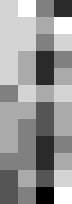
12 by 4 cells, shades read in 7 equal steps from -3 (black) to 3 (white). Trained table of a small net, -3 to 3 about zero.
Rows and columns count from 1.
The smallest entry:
-3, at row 12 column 3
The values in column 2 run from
0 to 3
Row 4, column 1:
2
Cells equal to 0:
10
